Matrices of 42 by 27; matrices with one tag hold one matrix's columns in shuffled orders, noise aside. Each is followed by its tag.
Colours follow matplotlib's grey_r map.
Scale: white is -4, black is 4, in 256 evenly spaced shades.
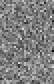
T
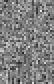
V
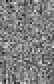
V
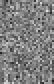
V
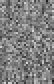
V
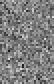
T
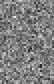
T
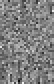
V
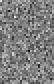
T
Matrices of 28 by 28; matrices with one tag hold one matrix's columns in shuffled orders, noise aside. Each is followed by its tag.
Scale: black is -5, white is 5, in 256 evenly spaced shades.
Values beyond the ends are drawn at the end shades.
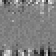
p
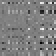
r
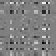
r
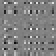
r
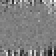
p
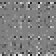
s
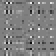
r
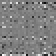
s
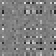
r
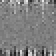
p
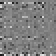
s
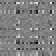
r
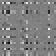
r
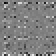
s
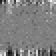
p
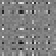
r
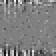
p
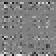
s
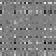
r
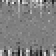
p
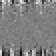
p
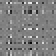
r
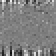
p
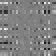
r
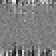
p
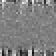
p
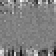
p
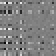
r
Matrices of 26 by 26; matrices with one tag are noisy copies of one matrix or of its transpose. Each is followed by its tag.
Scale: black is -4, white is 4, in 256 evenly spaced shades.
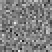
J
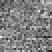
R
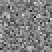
J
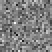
J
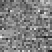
R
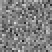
J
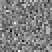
J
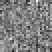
R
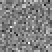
J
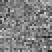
R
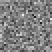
J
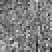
R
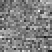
R
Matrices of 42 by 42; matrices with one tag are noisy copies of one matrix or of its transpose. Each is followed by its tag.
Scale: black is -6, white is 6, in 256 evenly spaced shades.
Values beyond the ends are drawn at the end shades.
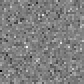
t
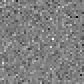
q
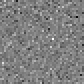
q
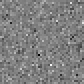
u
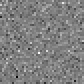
q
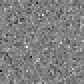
t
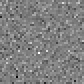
q
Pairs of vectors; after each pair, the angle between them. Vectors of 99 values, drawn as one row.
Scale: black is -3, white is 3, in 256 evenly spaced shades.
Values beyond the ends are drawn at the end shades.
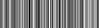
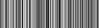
partly aligned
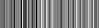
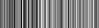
nearly parallel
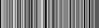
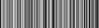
nearly parallel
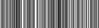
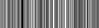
partly opposed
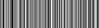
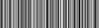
partly opposed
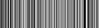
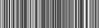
nearly opposite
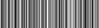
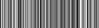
partly opposed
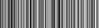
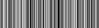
partly aligned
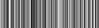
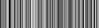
nearly opposite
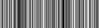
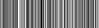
partly opposed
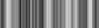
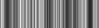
nearly opposite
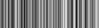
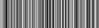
orthogonal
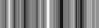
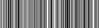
orthogonal
